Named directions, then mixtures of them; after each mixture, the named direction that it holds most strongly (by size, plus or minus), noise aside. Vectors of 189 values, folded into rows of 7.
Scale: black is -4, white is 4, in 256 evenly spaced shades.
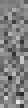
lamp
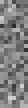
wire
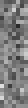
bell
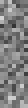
wire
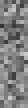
bell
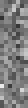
bell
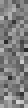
lamp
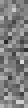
lamp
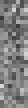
bell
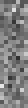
bell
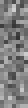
bell
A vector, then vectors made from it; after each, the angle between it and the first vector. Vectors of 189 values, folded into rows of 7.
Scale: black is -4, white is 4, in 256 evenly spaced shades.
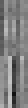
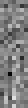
partly opposed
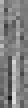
nearly opposite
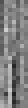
nearly parallel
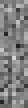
partly opposed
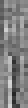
nearly parallel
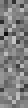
orthogonal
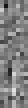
partly opposed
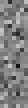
orthogonal
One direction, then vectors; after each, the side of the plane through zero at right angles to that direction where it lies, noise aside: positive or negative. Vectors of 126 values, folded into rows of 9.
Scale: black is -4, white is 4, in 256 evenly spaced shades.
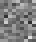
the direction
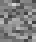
negative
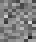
negative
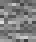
negative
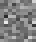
positive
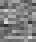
positive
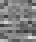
positive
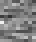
negative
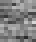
positive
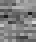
positive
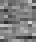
negative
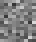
positive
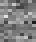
negative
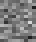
negative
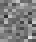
positive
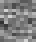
positive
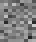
negative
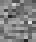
negative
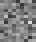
negative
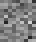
negative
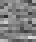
positive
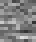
negative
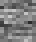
positive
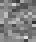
negative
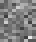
positive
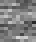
negative
